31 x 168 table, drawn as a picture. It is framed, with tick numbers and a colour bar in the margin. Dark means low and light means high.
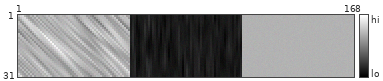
The table splits into one row of 3 panels. Panel 1,1: high, slanting down to the right. Panel 1,2: very low, streaked downward, faint in contrast. Panel 1,3: high, flat.
